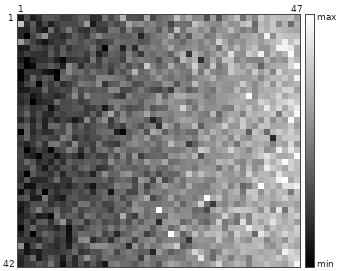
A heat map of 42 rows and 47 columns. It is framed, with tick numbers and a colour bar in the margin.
The field climbs toward the right. The grain is fine, like static. There are no regular stripes. No row or column stands out. Overall the values sit about 50% of the way up the scale.
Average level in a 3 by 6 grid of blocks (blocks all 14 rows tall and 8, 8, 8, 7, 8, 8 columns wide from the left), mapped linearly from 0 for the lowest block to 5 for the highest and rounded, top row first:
0 1 2 3 4 5 | 0 1 2 3 4 5 | 0 1 2 3 4 5
